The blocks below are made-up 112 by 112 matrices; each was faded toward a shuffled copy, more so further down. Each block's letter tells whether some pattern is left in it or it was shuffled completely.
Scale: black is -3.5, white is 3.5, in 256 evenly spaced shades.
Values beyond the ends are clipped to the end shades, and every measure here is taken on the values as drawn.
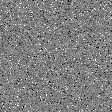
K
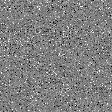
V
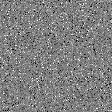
V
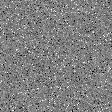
K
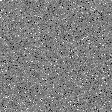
K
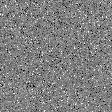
K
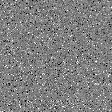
V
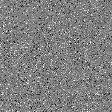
V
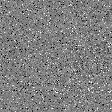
V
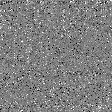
V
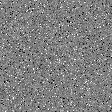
K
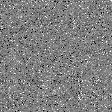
V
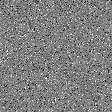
K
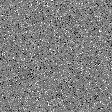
K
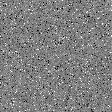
K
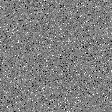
V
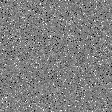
K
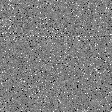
V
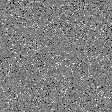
V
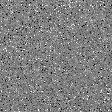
V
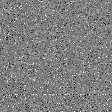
V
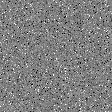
K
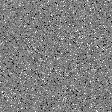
V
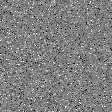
K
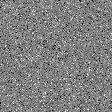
K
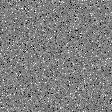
K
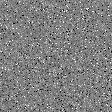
K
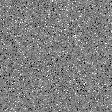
V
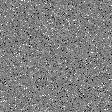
K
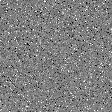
K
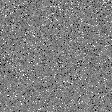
V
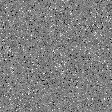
K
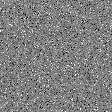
K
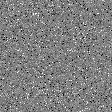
K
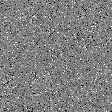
V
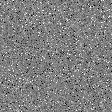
V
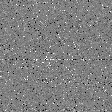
V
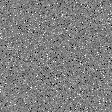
K
